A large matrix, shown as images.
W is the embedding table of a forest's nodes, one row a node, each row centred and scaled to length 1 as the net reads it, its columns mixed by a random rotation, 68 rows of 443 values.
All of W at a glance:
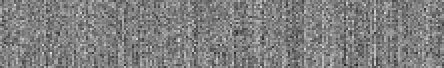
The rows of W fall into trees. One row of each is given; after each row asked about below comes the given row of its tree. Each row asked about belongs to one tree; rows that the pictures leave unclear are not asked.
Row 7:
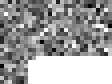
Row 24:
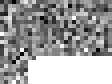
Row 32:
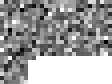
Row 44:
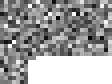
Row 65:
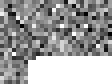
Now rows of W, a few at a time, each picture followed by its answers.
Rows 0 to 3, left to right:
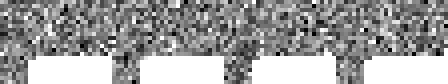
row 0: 7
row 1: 24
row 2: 32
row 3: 7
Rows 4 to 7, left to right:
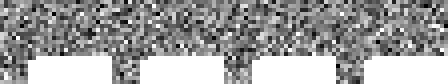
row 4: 32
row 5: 44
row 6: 32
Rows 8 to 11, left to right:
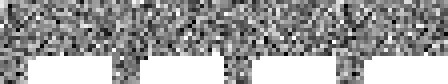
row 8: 65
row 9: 32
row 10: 7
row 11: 65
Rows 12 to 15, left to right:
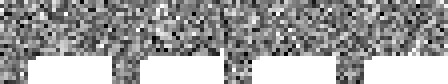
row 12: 65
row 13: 7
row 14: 7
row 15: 44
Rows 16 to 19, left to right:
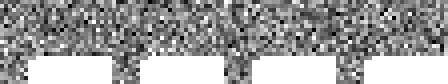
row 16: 24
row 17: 24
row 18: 65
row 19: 44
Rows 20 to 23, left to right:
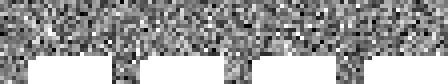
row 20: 7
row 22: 65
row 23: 32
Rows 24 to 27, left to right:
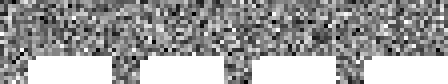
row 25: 7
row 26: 44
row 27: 7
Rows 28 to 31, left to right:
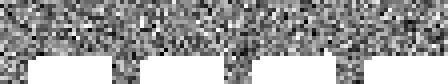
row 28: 65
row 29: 7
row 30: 32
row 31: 44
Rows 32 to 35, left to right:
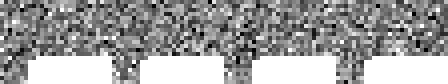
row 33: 32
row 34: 32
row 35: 65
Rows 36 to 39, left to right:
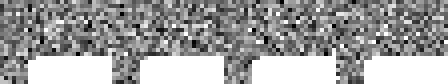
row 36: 7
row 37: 65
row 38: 7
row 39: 7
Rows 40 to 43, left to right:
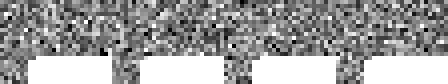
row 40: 7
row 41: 44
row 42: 7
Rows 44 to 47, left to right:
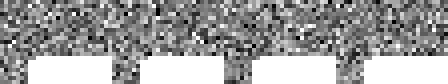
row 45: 44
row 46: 65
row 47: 24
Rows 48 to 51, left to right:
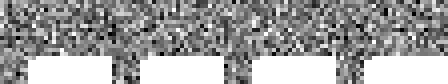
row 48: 65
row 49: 7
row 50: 7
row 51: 65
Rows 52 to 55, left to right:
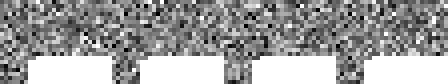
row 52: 44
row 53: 44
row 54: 65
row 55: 44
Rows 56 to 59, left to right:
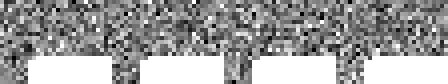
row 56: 24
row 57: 44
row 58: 65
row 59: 24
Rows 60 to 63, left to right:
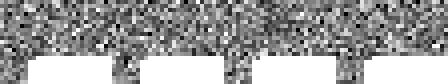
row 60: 65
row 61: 24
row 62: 24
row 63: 65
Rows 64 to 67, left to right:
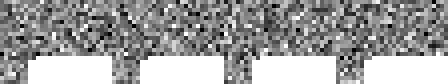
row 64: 65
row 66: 24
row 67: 32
